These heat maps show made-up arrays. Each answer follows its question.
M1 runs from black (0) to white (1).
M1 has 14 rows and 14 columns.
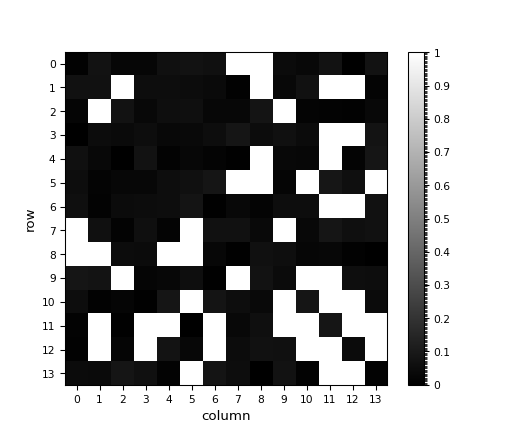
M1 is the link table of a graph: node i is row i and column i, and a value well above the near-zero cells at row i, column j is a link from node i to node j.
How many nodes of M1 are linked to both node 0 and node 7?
0
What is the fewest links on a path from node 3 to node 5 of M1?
3
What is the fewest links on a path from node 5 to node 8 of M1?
1
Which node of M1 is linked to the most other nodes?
node 11
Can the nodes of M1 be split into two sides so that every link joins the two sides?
no
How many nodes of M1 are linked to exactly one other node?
0
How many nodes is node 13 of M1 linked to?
3
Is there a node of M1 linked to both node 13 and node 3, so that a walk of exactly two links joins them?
yes
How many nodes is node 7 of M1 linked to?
3
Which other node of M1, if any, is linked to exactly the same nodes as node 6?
node 3
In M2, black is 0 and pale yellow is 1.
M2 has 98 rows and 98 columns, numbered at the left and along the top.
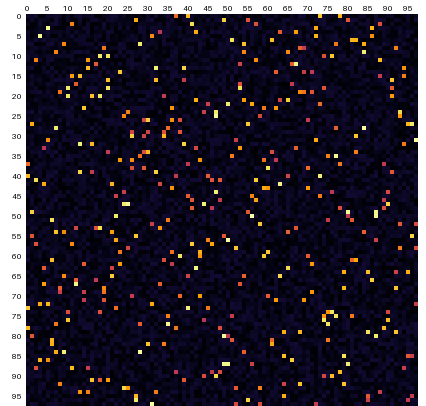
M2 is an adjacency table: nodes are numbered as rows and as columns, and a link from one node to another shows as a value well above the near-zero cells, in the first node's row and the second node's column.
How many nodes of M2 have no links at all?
1
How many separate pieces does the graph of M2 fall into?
2
